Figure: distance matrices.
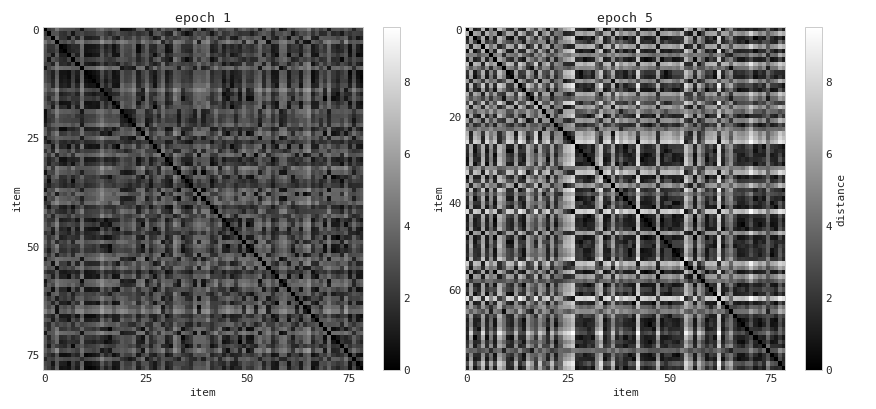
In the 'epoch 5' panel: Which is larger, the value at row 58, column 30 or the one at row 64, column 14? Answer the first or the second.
the first
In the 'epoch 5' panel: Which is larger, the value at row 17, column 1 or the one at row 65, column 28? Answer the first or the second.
the first
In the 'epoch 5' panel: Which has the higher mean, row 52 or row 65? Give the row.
65
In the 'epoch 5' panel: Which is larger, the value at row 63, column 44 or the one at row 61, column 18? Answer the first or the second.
the second
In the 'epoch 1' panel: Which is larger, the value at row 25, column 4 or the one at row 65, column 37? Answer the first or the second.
the second
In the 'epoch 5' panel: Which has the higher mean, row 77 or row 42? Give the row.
42
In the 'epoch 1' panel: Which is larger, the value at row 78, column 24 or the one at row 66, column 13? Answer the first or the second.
the first
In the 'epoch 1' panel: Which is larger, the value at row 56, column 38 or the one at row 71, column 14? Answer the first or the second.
the first
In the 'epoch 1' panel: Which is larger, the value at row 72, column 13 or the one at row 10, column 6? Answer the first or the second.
the first
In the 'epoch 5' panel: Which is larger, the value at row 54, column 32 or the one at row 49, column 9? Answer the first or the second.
the second
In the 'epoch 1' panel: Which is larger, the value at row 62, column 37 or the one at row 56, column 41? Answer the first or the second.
the first
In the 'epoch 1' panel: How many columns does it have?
79
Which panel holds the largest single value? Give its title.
epoch 5
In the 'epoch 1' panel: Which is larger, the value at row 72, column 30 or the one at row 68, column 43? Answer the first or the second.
the second
